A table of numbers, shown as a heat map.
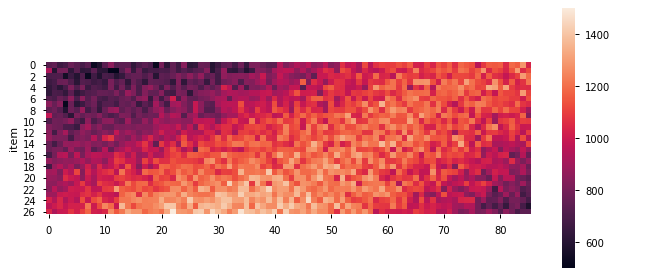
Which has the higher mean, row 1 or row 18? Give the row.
18
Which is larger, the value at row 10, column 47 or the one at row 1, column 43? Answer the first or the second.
the first
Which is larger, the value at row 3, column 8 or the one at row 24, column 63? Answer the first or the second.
the second
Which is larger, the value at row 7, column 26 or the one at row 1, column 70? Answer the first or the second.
the second
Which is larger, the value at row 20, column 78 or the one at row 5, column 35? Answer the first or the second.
the second
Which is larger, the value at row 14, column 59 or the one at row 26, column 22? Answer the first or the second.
the second
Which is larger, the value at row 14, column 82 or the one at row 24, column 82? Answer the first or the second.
the first
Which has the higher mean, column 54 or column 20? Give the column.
54
